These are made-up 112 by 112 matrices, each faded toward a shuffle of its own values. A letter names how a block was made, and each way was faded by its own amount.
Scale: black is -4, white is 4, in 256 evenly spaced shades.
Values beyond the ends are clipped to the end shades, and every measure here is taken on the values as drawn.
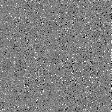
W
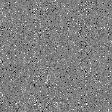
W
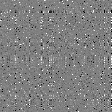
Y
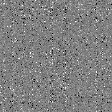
W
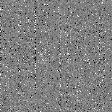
W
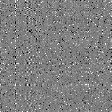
Y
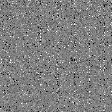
W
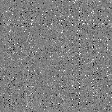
W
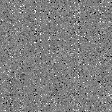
W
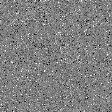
W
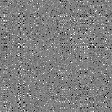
Y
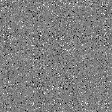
W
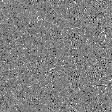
W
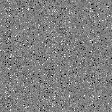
W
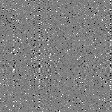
Y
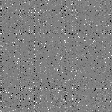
Y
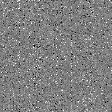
W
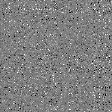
W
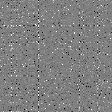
Y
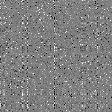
Y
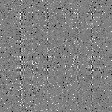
Y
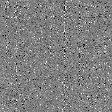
W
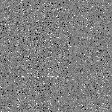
W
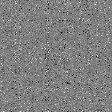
W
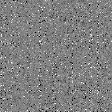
W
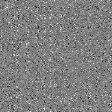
W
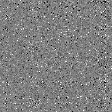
W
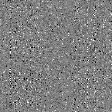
W
